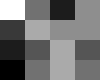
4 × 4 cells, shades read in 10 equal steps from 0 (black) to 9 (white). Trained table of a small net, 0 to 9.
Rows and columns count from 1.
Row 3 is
1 3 6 3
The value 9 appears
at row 1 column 1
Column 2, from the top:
4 6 3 4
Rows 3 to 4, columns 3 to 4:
6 3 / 6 4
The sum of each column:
12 17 18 17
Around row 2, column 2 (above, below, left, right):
4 3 2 5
